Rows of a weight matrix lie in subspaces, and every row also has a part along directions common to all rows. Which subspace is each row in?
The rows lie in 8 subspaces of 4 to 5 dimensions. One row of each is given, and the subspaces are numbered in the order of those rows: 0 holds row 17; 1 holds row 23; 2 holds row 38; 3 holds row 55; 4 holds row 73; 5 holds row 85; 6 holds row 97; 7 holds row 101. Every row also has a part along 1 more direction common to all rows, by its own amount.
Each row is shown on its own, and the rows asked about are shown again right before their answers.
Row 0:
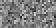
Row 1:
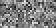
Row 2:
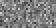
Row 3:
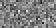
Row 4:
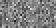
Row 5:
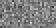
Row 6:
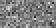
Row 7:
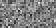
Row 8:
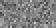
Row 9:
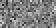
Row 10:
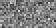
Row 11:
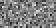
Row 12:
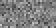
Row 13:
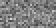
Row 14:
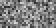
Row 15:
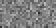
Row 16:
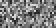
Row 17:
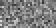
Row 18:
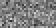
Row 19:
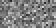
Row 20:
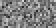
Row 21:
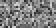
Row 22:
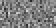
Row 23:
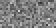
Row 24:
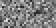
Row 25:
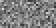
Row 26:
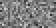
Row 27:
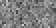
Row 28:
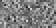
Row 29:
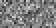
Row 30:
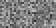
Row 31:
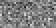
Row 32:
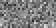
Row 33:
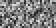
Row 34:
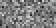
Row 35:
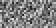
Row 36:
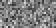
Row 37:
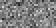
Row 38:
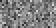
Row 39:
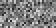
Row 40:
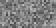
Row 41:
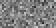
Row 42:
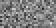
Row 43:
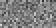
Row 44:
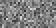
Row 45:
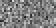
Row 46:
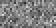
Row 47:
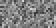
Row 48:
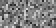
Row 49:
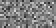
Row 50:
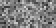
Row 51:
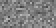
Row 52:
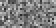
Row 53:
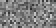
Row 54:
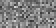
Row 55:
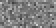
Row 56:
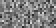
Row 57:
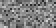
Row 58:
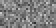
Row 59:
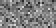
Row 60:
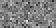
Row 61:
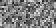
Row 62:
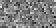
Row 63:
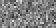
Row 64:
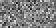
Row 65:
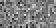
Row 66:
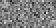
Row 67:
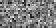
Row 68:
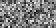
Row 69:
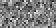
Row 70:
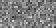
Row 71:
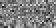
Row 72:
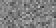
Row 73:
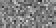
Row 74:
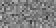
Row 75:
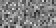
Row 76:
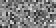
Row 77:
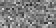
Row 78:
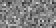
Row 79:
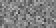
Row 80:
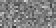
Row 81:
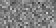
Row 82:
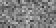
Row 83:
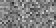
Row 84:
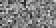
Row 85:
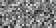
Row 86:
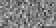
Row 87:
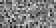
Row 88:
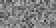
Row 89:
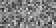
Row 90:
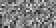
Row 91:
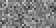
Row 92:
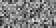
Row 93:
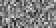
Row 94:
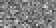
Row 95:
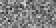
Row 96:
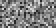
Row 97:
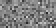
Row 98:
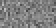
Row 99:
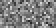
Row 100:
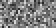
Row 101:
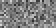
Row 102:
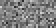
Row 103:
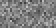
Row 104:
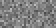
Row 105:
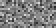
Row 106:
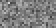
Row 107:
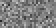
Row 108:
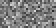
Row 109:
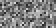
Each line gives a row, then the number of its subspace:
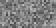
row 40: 7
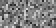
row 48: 0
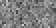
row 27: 2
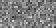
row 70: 1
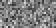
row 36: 1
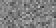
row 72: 6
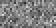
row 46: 2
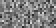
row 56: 5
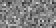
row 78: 0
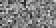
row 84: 3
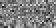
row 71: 5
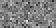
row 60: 0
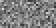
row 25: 4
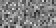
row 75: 0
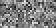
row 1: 2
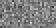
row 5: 5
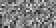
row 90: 5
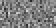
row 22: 3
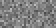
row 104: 5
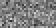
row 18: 0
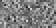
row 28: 4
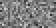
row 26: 3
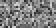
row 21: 0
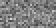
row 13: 0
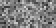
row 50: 4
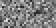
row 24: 3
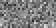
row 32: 7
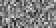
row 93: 1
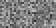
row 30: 7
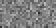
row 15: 5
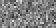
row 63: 1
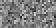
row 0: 6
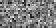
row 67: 3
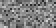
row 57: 5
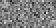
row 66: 6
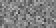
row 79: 1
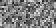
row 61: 4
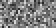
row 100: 1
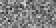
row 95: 3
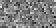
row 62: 2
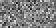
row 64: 4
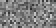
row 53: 7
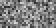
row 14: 4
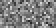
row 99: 1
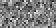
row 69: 0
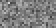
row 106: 1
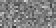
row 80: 0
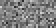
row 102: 6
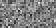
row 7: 1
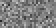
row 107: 5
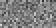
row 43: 7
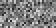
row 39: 2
